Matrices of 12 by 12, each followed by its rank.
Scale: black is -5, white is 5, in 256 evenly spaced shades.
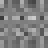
two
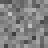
full rank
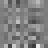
two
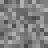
full rank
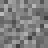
full rank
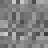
two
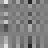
one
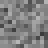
full rank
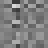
two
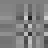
one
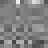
two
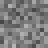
full rank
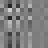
one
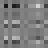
one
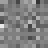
two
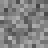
full rank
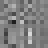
two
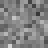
full rank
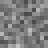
full rank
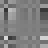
one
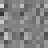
two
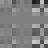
one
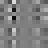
one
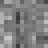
two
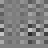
one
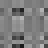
one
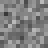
full rank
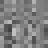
two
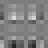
one
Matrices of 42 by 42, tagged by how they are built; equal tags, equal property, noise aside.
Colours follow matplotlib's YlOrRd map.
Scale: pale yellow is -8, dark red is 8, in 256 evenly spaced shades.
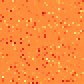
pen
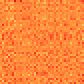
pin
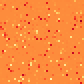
pen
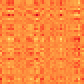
pin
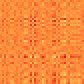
pin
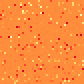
pen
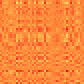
pin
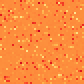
pen
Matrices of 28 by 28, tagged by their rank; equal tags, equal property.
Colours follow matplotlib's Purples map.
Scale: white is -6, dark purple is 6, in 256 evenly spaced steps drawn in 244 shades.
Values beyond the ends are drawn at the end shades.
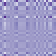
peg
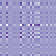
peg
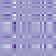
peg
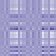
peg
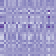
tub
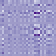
tub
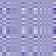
peg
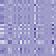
tub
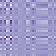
peg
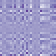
tub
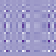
peg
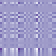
peg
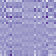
tub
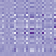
tub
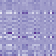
tub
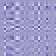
tub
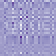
tub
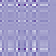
peg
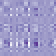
tub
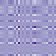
peg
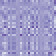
tub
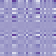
peg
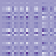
peg
